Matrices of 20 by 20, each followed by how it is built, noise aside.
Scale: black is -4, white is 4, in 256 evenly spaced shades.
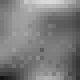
smooth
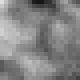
smooth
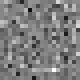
noise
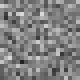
noise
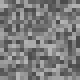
noise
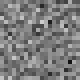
noise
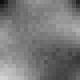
smooth
